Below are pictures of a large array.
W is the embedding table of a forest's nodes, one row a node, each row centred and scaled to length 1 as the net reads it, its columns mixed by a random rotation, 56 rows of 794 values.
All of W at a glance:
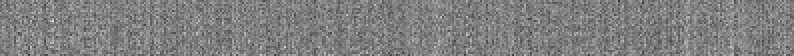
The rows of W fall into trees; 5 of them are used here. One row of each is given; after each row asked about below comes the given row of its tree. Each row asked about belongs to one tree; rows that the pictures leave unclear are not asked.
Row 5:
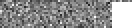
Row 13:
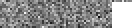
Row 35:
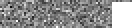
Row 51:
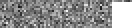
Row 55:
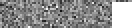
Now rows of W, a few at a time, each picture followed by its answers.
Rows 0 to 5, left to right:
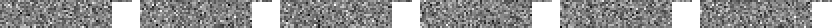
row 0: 51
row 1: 5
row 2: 51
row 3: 55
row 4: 13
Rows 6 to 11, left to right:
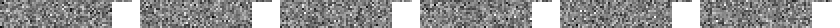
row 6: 13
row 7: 55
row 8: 13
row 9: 5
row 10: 5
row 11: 35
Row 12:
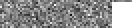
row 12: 51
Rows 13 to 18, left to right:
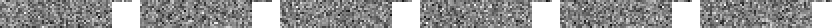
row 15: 55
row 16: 51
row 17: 51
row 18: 35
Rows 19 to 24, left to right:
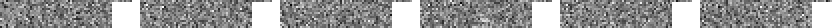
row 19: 13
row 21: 55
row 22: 35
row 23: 55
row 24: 51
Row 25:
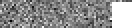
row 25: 5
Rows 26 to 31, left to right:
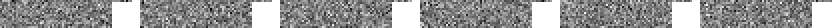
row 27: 13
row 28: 13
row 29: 55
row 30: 13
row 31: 55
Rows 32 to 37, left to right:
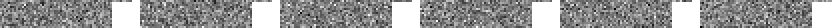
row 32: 35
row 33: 35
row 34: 51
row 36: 5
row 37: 13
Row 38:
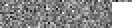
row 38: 55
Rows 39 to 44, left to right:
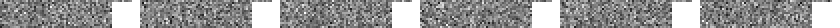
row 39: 13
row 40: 13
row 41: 13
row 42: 55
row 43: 13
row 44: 51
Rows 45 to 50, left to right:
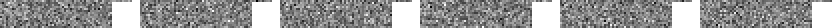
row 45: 13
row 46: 55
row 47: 55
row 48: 35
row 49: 55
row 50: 5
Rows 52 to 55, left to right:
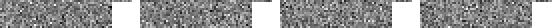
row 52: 51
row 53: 51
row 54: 55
